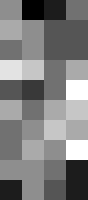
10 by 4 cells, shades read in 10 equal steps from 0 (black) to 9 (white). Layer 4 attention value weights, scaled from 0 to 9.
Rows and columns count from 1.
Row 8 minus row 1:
-1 6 4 5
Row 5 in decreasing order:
9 4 3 2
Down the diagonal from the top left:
5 5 3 6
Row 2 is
6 5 3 3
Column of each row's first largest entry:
1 1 2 1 4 4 3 4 1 2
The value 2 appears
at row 5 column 2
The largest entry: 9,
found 2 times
